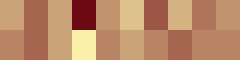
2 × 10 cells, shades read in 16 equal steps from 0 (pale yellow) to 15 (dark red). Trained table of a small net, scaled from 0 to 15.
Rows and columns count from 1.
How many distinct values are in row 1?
8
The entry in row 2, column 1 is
7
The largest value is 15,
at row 1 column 4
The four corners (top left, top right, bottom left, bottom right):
5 6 7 7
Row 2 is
7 9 5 0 7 5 7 9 7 7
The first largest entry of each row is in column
4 2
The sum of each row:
71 63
